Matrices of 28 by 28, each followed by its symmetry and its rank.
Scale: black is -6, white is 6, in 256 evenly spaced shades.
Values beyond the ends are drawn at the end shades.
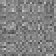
neither, rank five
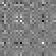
symmetric, rank three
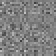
neither, rank five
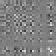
symmetric, rank three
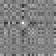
symmetric, rank two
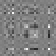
symmetric, rank two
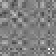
symmetric, rank three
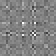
symmetric, rank three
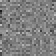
neither, rank five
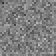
symmetric, full rank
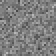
symmetric, full rank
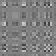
symmetric, rank two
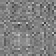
neither, rank five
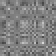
symmetric, rank two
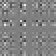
symmetric, rank two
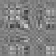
symmetric, rank three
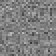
neither, rank five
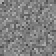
symmetric, full rank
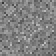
symmetric, full rank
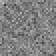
symmetric, full rank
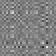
symmetric, rank three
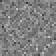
symmetric, full rank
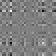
symmetric, rank two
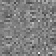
neither, rank five
